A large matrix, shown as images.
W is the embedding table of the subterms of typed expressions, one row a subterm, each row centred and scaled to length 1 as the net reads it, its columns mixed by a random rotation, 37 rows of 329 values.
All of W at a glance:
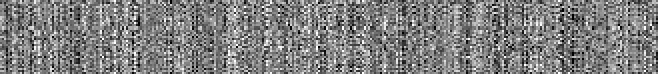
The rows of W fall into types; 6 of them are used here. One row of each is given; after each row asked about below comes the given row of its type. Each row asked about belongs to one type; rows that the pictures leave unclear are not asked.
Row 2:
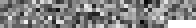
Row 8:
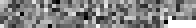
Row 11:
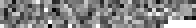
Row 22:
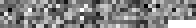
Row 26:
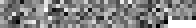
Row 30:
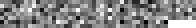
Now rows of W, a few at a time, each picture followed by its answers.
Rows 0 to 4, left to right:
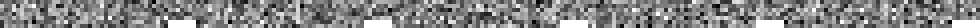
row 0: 30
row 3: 22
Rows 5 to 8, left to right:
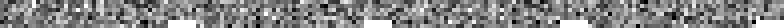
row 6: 22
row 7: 30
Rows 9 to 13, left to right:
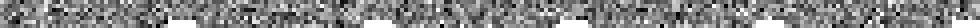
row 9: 26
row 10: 2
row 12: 2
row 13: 8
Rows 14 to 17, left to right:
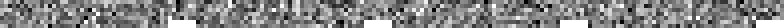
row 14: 8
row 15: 2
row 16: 22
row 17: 30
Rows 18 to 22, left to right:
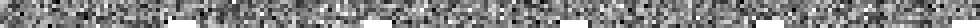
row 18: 8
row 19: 11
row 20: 30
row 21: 30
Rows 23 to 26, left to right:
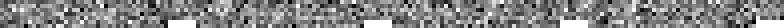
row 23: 26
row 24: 22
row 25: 8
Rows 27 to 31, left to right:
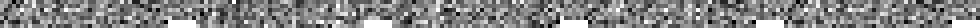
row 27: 30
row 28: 11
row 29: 26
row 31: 30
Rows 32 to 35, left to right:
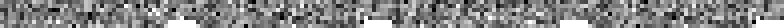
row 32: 2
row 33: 8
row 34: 11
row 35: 8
